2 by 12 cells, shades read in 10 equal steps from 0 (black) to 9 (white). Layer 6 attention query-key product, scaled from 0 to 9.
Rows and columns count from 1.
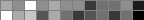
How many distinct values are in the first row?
6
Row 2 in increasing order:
0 2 2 3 3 4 4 4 6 6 7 9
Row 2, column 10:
2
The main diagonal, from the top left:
6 6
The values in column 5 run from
6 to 6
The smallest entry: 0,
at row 2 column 12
